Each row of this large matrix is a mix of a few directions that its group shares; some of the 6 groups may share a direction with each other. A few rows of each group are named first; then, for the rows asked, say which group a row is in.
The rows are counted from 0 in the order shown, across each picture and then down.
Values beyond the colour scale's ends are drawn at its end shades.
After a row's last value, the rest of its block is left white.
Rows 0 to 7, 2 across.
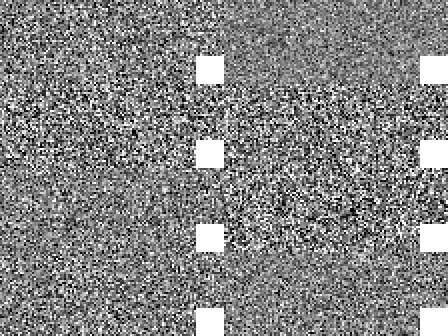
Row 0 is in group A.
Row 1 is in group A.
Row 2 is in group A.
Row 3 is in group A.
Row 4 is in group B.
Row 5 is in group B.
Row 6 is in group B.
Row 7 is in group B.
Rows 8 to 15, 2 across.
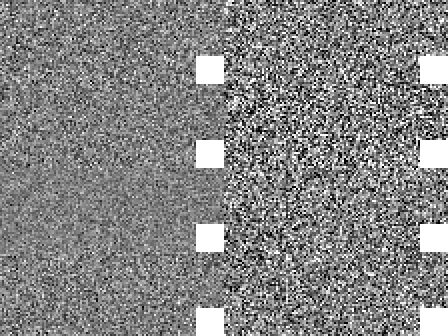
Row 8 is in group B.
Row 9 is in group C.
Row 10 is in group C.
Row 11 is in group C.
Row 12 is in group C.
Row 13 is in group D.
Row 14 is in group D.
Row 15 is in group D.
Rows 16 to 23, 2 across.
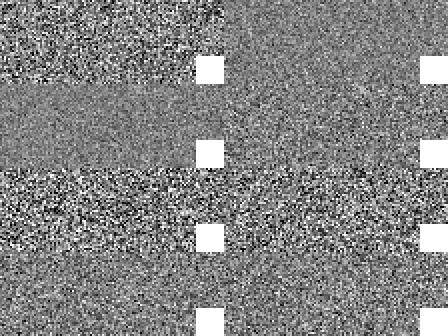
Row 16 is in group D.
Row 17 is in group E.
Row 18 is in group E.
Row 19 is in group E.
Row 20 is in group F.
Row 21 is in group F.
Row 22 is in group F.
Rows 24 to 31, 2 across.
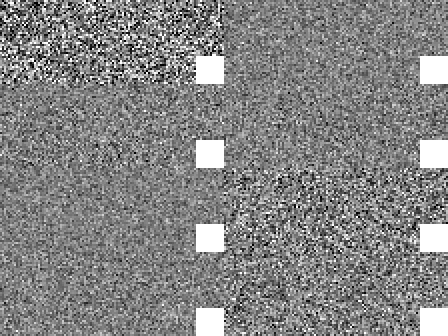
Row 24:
D
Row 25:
A
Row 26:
C
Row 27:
F
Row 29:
F
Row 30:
B
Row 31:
B
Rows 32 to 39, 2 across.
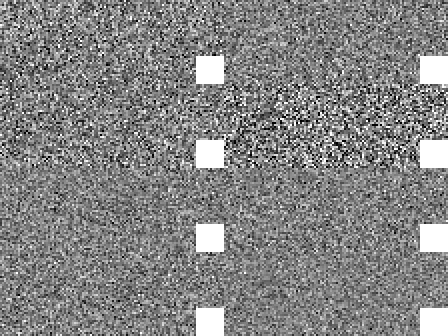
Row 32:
D
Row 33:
C
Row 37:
B
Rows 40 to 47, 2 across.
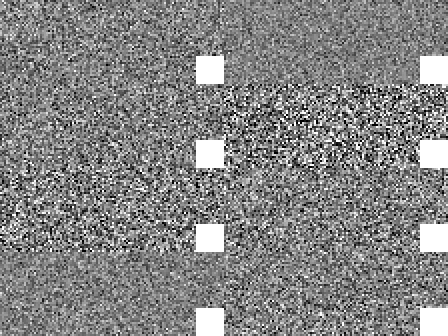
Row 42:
B
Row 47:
C
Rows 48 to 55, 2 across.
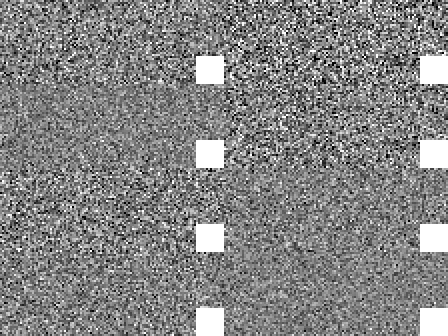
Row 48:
D
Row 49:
B
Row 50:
E
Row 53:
E
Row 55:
F
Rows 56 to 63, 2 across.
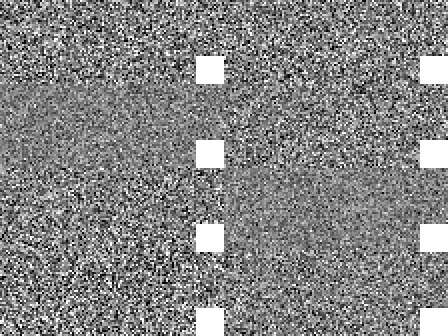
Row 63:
C
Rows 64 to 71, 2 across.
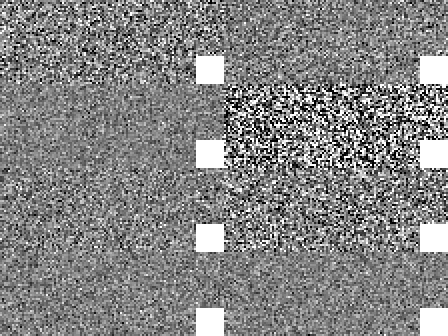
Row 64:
A
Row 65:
B
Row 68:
C
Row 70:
D
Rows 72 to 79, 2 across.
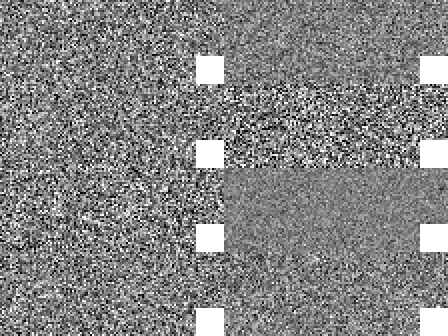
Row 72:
D
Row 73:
C
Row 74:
B
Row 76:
B
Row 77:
C
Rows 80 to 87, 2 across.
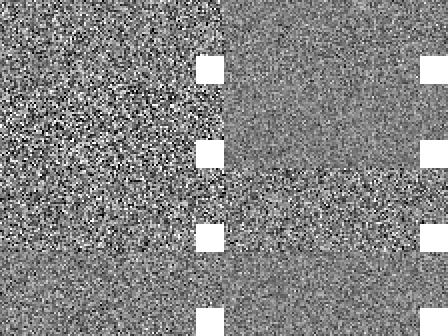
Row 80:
B
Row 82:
F
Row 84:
A
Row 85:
D
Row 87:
C
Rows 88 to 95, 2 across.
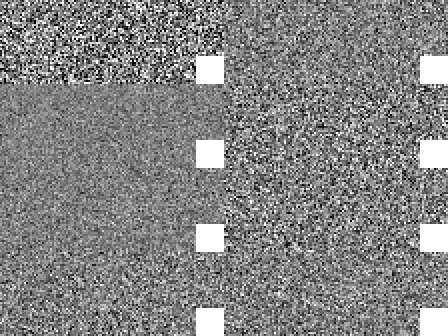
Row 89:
B
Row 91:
C
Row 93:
E
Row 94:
C
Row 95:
F
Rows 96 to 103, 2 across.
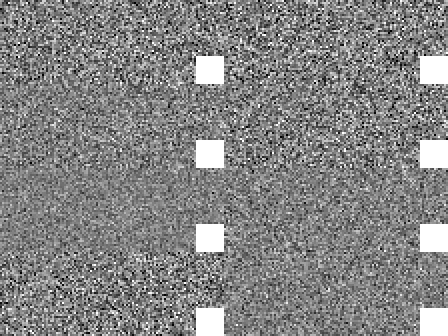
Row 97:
B
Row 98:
E
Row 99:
F
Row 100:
E
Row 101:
E
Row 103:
D
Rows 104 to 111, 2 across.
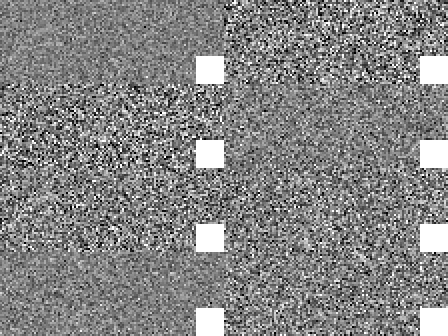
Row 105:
D
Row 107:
B
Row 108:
C
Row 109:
A
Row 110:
F
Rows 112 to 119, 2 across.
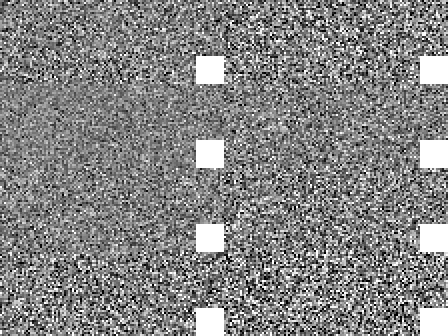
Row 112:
C
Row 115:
A
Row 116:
D
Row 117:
A
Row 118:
F
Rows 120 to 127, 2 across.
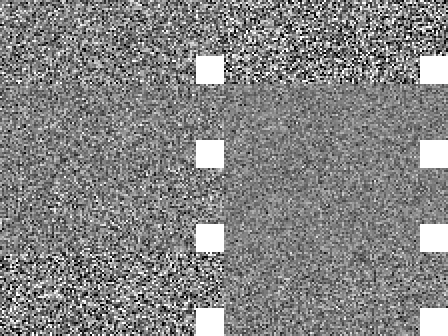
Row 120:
F
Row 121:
B
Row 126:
F
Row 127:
A
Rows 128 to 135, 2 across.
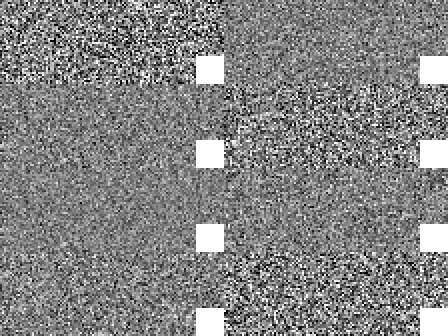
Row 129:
B
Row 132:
E
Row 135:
E
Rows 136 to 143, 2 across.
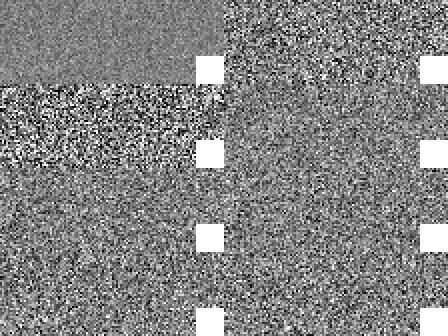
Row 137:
A
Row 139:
D
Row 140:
E
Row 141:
A
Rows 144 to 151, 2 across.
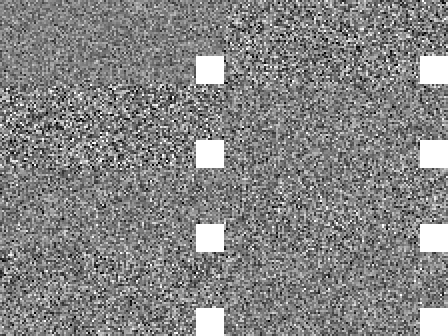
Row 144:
B
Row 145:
A
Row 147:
C
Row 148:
D
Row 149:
F
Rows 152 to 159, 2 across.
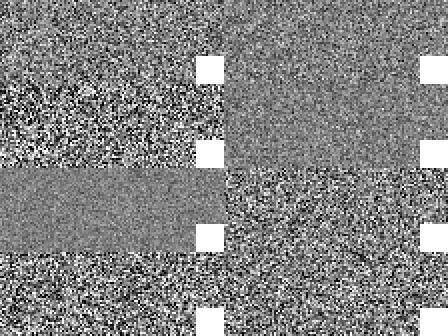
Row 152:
C
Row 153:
C
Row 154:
D
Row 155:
A
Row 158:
B
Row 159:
E
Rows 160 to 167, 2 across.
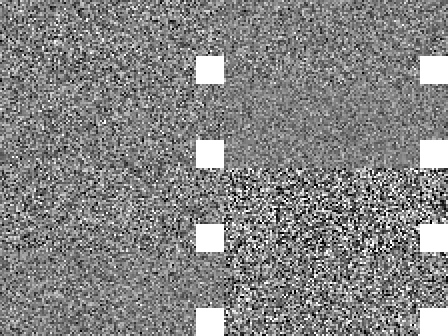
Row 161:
F
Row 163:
E
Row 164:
B
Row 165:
C
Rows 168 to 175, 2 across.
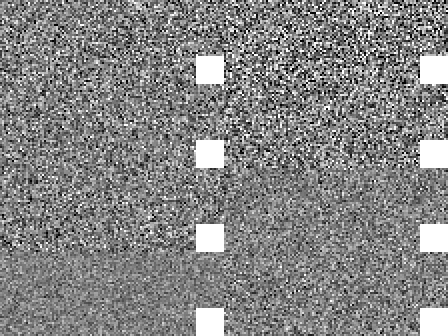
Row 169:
B
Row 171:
D
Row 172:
D
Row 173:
D
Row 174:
B
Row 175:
E
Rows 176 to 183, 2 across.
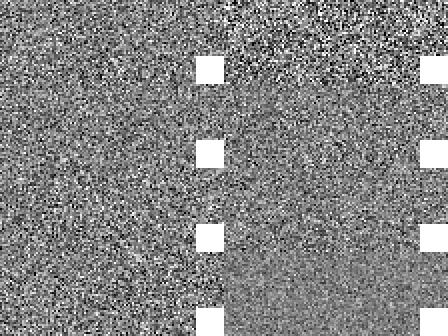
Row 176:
C
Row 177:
D
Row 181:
C
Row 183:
A
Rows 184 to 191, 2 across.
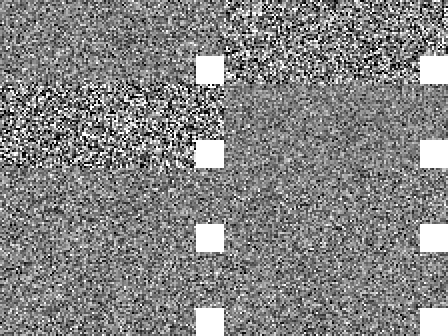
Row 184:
A
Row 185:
D
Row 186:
A
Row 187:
E
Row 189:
E
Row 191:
C
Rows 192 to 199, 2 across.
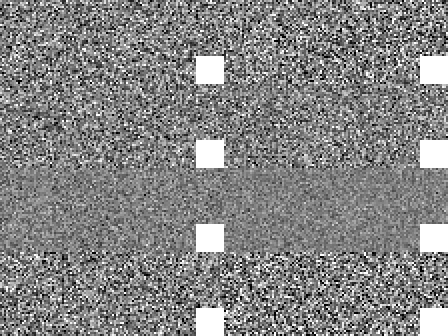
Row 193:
B
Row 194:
A
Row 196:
C
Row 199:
E
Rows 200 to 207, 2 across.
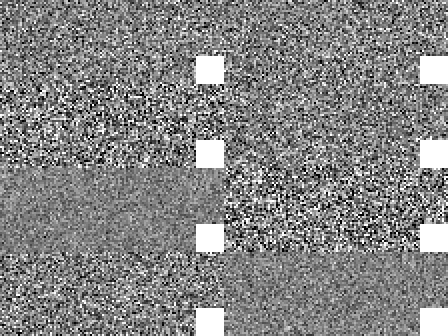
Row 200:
B
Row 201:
C
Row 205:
D
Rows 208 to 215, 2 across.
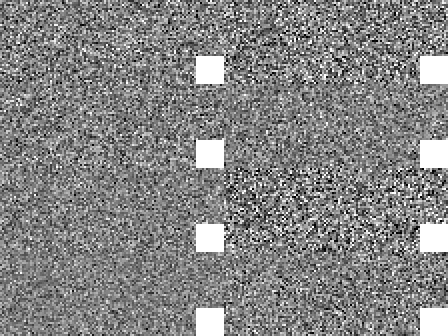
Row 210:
C
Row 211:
F
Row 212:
C
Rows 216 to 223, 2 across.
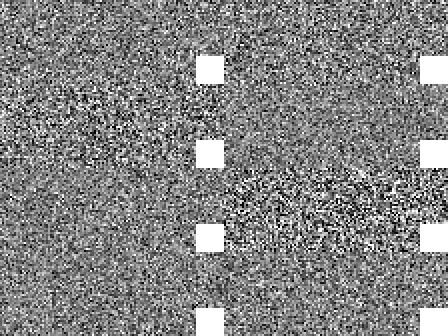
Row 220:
E
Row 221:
B
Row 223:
A
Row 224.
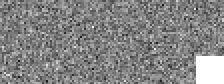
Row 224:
D
